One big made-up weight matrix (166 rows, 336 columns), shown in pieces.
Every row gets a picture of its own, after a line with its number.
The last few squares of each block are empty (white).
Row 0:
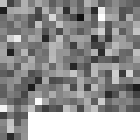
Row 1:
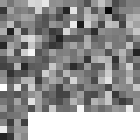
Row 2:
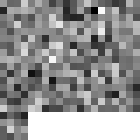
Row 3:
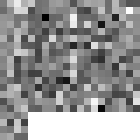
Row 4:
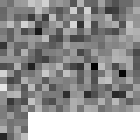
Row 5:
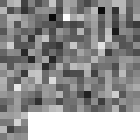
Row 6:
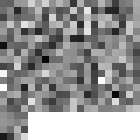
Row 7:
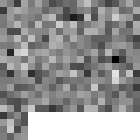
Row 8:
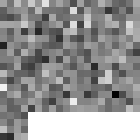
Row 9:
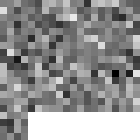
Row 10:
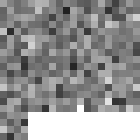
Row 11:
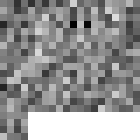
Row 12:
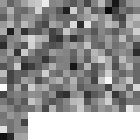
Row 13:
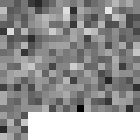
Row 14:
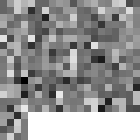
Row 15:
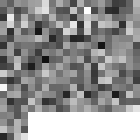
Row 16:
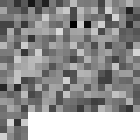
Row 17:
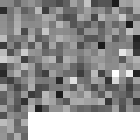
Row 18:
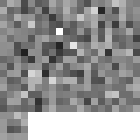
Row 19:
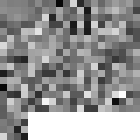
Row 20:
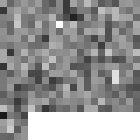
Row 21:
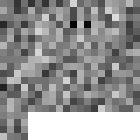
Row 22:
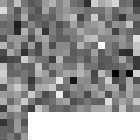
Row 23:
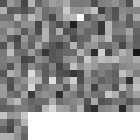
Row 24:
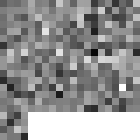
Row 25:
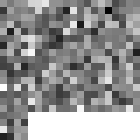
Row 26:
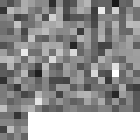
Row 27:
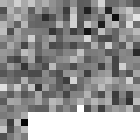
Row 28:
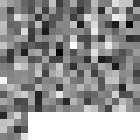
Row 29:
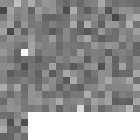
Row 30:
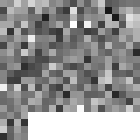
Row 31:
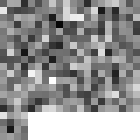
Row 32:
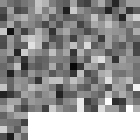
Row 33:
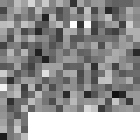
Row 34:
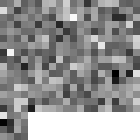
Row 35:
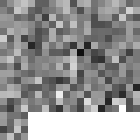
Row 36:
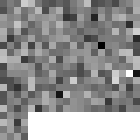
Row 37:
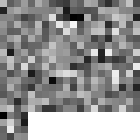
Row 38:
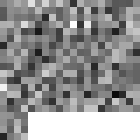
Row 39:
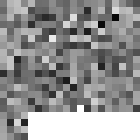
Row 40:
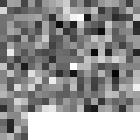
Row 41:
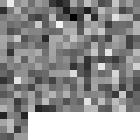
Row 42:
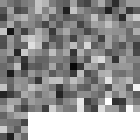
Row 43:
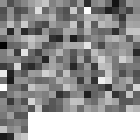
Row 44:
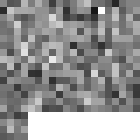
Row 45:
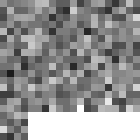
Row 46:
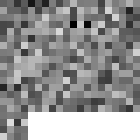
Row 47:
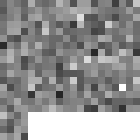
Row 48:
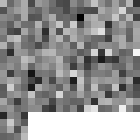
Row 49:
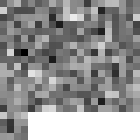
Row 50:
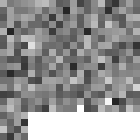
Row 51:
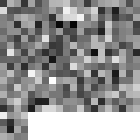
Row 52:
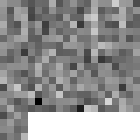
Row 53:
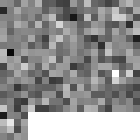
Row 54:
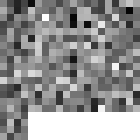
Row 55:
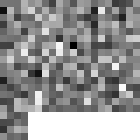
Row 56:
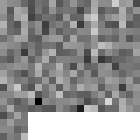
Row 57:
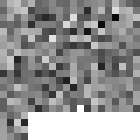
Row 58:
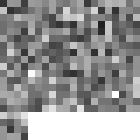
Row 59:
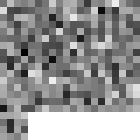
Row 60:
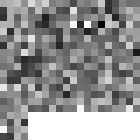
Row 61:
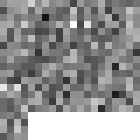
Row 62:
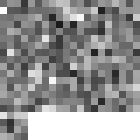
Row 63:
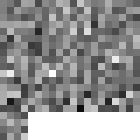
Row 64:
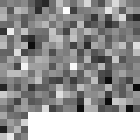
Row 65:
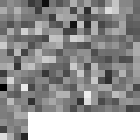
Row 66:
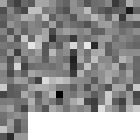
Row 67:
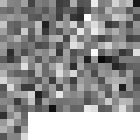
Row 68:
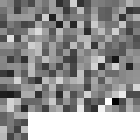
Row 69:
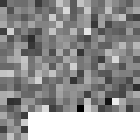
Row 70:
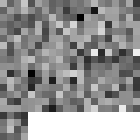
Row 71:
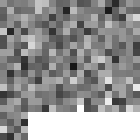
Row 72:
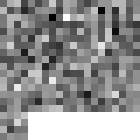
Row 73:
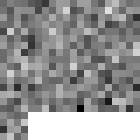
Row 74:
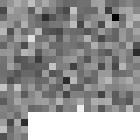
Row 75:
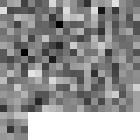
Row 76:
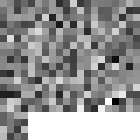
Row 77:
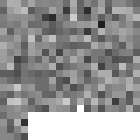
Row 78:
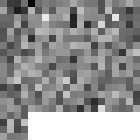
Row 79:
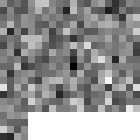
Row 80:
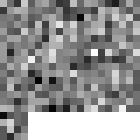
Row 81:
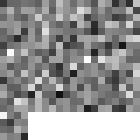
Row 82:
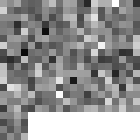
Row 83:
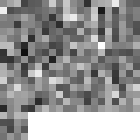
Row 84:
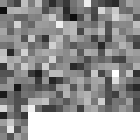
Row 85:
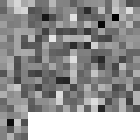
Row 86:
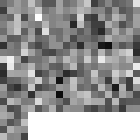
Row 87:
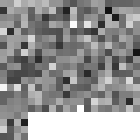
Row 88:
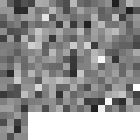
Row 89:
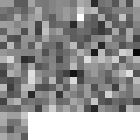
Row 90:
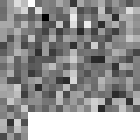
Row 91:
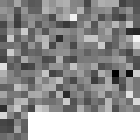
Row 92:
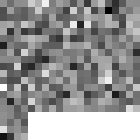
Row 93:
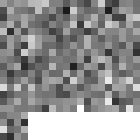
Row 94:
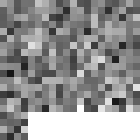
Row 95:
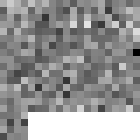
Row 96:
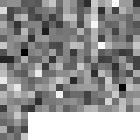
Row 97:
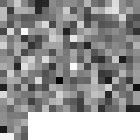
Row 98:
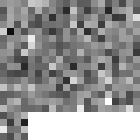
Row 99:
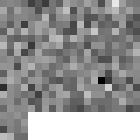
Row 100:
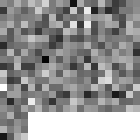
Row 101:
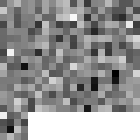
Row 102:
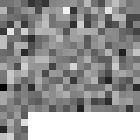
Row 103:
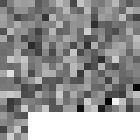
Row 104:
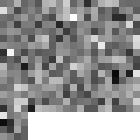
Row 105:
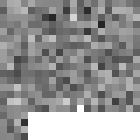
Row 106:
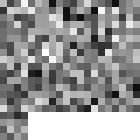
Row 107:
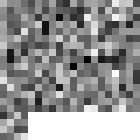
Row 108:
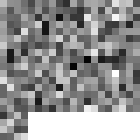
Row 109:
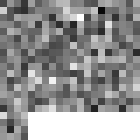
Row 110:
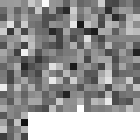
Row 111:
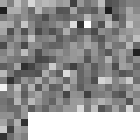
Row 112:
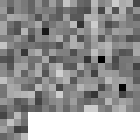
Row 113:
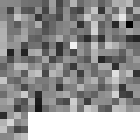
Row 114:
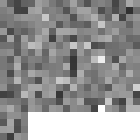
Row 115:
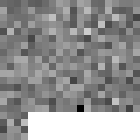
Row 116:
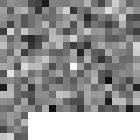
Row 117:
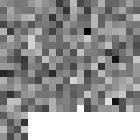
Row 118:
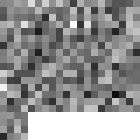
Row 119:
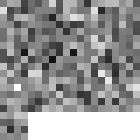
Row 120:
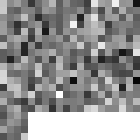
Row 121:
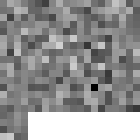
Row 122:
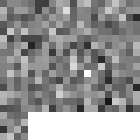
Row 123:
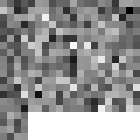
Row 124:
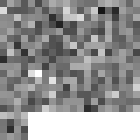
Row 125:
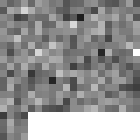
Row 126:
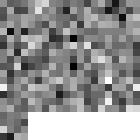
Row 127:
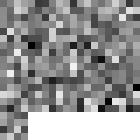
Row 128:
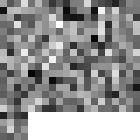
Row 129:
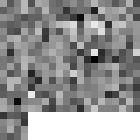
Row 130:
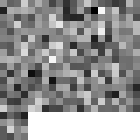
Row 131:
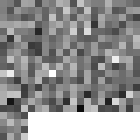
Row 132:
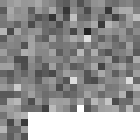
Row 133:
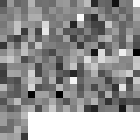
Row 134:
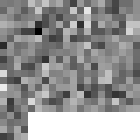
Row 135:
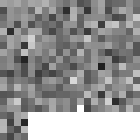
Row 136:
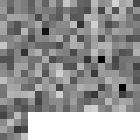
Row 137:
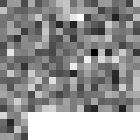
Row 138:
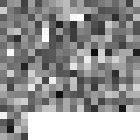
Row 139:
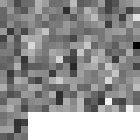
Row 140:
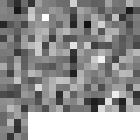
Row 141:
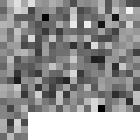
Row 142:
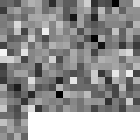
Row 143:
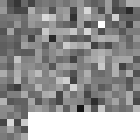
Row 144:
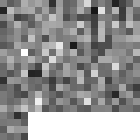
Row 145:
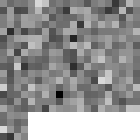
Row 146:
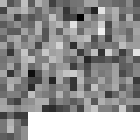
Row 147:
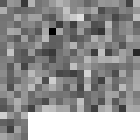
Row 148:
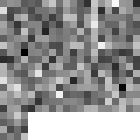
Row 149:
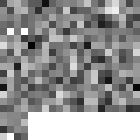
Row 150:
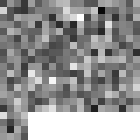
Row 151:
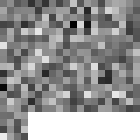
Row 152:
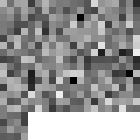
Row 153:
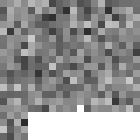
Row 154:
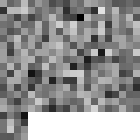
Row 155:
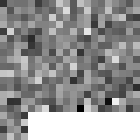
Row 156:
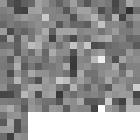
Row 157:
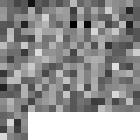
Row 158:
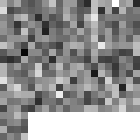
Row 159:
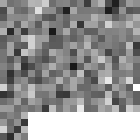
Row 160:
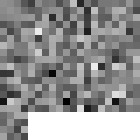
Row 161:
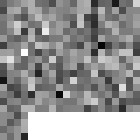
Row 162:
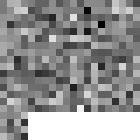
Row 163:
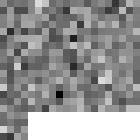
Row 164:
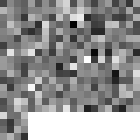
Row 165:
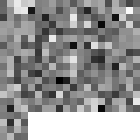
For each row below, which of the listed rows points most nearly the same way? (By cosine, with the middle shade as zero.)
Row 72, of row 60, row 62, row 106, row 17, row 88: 62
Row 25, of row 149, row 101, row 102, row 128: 101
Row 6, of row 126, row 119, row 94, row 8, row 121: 8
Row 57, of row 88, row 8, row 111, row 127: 111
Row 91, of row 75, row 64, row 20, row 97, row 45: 75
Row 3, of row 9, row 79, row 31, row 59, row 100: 9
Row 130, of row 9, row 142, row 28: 142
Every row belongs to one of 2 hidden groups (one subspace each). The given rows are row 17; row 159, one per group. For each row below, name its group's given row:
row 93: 159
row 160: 159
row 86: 17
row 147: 17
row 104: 17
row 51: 17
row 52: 17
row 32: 159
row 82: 17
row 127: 159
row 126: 159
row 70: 17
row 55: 17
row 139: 159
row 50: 159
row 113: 17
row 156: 159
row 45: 159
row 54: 159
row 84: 17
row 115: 159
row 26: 17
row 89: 17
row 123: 159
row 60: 159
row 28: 17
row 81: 17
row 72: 17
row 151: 159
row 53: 17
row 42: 159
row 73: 159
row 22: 17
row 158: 17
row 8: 159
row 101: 17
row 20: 17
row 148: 17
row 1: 159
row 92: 159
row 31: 17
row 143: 159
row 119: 17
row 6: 159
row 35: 159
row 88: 159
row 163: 159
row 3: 159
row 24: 17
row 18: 17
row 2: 17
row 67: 17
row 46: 159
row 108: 17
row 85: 159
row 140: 159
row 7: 17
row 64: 159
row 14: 159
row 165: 159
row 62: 17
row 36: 17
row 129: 17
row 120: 17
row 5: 17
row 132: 159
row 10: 159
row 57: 159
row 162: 159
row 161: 17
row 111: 159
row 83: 17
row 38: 159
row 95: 159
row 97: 159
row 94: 159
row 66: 159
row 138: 17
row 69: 159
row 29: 159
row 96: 17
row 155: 159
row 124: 17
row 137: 17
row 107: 17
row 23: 17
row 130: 17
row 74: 159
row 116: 159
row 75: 17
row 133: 17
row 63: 159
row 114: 159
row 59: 17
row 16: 159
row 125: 17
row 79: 159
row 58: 17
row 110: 159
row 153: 159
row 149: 159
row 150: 17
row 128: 17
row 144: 17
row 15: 159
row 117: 159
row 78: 159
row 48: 17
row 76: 159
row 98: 159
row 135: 159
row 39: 159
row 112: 17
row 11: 159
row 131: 159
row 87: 159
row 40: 17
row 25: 159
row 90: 159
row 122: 159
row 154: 17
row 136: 17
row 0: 17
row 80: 17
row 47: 17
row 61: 159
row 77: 159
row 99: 159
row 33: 159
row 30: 159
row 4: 159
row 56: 17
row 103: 159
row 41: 17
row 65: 159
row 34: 17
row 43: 159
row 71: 159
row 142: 17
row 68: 159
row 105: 159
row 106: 17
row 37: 17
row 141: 159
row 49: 17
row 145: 159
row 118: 159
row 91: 17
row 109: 17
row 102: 159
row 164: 17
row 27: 159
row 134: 159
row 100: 159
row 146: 17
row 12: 159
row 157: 159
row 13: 159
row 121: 159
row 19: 159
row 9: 17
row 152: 17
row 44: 17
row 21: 159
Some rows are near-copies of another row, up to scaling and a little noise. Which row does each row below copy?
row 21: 11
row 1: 25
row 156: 114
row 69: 155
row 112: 136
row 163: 145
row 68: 76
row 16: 46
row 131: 63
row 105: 77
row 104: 34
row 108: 107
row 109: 150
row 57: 39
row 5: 72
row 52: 56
